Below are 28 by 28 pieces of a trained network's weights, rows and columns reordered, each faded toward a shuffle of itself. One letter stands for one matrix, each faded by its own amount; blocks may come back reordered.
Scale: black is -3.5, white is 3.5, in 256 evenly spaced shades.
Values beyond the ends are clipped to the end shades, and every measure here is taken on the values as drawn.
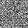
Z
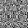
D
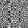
D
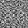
D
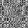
D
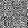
D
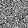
Z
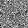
Z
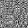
D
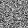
Z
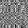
D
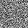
Z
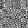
D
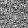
D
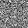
Z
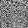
D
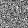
Z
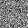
Z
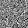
Z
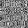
D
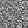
D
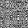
D
